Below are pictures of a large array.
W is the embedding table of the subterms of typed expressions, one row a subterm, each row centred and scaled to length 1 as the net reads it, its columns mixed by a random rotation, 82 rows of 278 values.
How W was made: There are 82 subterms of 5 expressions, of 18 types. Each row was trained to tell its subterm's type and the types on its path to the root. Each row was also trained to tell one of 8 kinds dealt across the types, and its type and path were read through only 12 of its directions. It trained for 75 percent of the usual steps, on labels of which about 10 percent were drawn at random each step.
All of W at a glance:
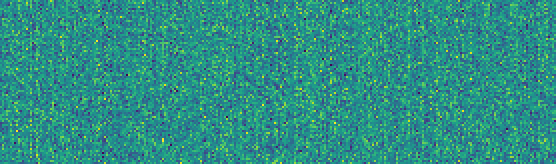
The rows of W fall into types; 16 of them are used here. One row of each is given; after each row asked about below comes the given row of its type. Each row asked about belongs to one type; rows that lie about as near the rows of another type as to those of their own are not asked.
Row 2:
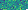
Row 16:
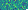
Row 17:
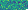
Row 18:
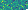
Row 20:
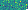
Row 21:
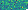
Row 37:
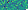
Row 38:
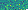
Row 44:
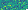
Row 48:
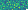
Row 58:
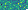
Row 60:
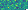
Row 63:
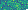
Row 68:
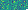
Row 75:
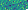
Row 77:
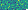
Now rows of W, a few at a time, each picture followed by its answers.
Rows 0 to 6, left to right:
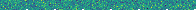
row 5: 2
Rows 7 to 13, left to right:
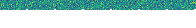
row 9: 16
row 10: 38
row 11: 18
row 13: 77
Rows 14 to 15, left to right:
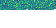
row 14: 63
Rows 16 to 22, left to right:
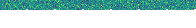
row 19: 60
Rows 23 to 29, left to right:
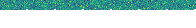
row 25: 16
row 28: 38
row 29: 63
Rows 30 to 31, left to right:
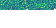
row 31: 77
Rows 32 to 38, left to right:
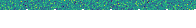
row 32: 2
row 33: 38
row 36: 44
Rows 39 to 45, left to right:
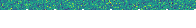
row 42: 77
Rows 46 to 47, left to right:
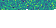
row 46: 68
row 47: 44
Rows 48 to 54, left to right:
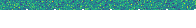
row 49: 58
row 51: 48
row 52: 20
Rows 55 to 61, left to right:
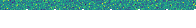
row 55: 38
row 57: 18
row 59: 77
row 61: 68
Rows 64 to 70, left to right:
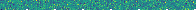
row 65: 68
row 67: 63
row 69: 20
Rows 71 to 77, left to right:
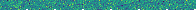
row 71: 63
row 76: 18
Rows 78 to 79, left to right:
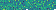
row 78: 18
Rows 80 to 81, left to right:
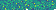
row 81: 44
